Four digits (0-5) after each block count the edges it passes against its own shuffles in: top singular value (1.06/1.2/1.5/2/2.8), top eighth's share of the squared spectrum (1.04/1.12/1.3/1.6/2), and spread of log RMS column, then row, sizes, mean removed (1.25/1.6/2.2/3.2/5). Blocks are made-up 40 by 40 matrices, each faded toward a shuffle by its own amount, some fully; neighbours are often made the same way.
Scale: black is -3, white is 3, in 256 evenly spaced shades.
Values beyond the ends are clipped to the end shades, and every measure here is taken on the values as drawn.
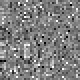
3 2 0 0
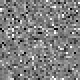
2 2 0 0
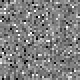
1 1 0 0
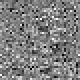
3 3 2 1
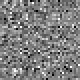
4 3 1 1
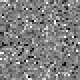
2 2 0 0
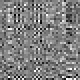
4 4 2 3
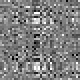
4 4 3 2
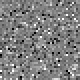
0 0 0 0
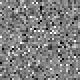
2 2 0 0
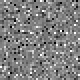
0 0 0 0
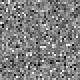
0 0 0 0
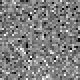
0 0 0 0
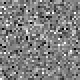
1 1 0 1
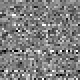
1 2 0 3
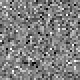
0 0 0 0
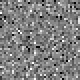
0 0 0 0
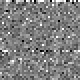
2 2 0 2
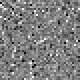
1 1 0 0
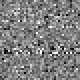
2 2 0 2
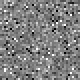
1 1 0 0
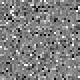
2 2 0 0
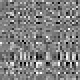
4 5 3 3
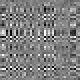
5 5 4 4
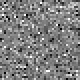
1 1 0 0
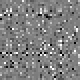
4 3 2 2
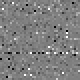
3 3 0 1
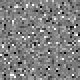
2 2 0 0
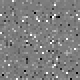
2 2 0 0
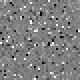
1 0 0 0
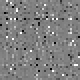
3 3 1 1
